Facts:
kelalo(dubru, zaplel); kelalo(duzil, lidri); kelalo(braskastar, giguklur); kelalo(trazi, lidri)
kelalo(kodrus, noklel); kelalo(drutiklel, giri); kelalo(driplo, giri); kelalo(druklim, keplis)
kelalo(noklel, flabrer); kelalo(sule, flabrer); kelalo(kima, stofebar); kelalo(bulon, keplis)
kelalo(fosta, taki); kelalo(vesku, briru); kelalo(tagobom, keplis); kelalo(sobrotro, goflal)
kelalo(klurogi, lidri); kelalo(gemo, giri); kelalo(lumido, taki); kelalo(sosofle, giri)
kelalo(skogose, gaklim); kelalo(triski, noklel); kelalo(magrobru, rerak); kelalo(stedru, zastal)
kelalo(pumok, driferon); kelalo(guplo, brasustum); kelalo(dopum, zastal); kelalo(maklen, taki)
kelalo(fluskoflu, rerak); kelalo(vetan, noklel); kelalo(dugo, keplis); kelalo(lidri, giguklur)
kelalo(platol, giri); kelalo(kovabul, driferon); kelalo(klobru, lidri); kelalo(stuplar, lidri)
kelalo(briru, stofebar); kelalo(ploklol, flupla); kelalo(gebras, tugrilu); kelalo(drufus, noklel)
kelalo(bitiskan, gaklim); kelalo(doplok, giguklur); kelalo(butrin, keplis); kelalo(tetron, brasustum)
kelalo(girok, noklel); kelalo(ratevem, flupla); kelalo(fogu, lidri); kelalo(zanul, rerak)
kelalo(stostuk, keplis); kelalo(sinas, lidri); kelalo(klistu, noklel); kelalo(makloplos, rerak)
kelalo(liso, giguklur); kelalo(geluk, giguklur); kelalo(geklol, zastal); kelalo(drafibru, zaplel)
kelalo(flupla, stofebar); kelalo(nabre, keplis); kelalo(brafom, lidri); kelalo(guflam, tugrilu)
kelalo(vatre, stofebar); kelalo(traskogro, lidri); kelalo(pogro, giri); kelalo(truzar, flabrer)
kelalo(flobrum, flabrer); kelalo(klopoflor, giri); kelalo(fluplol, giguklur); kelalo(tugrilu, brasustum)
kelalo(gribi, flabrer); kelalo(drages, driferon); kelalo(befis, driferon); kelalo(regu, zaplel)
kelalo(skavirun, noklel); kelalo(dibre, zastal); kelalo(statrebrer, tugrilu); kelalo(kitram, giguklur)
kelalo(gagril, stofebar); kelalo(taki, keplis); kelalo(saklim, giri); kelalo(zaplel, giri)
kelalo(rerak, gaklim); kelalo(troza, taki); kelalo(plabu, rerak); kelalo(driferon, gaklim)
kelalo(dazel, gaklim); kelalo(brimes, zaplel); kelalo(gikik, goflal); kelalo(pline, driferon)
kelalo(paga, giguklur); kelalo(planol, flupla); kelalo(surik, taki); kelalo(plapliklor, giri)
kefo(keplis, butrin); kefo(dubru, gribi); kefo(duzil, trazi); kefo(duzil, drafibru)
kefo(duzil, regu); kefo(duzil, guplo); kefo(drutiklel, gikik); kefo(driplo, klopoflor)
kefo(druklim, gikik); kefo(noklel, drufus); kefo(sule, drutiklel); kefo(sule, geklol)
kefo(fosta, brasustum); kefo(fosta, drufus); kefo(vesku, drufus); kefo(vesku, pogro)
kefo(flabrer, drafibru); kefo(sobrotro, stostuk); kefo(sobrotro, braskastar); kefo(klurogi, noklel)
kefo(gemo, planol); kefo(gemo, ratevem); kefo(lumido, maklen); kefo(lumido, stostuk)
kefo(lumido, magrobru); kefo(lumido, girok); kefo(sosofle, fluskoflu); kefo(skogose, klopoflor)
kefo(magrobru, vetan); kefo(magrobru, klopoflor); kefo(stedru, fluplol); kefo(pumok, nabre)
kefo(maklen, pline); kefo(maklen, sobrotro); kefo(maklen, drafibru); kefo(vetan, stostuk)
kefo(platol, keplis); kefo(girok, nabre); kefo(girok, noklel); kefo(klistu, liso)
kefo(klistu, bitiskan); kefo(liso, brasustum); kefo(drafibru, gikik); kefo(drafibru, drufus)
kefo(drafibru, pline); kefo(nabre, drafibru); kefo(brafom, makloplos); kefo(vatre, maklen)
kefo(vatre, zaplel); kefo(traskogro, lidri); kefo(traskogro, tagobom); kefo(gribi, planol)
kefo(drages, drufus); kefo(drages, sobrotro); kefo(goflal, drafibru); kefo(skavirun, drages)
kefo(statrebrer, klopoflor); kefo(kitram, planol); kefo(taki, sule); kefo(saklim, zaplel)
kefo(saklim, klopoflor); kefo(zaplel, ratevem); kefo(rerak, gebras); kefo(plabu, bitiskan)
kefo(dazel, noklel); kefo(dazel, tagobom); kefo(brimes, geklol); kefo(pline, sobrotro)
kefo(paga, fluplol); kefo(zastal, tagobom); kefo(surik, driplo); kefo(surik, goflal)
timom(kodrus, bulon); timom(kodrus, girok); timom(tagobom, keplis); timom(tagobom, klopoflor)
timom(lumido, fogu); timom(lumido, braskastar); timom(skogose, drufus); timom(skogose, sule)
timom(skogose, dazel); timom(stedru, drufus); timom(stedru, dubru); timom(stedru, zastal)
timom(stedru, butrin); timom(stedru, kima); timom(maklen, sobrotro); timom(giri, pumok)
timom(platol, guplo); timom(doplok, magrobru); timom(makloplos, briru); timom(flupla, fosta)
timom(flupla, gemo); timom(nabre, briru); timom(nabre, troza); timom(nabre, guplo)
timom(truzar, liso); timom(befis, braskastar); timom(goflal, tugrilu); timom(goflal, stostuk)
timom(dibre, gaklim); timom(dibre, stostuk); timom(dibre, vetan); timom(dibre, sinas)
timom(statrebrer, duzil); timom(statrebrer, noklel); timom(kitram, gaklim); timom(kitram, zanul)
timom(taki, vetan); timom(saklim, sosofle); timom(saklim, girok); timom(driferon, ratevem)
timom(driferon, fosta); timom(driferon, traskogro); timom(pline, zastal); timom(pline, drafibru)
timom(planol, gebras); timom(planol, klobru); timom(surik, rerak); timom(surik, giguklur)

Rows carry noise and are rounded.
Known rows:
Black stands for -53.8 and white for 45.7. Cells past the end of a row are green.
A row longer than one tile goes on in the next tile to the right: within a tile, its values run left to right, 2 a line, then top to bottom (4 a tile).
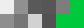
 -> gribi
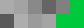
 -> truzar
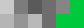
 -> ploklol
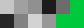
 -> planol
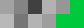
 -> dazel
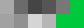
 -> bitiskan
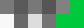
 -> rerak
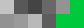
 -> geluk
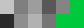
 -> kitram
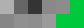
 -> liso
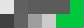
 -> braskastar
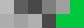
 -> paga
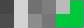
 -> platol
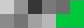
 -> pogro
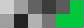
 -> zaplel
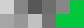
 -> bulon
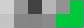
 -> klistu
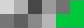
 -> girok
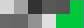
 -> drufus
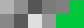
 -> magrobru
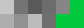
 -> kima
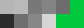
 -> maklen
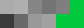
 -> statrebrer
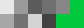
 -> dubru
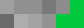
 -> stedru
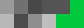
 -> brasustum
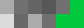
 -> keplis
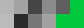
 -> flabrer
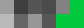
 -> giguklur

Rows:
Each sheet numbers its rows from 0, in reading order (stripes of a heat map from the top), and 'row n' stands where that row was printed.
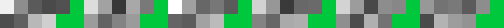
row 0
stostuk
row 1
skavirun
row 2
vetan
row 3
regu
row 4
vatre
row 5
doplok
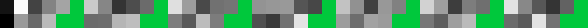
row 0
nabre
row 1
gikik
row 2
driplo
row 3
goflal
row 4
druklim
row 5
drafibru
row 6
ratevem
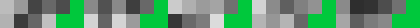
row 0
noklel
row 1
gaklim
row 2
lumido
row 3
sosofle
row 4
lidri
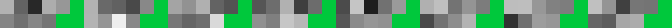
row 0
duzil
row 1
fluskoflu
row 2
taki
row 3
driferon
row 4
guplo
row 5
surik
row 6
saklim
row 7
sobrotro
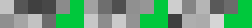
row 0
fluplol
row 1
plabu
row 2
dibre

